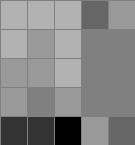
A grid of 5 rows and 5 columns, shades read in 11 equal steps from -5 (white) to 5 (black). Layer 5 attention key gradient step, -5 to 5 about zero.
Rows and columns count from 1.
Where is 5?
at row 5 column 3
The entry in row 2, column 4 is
0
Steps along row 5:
same up down up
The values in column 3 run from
-2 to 5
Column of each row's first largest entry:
4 4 4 2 3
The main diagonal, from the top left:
-2 -1 -2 0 1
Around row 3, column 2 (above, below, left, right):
-1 0 -1 -2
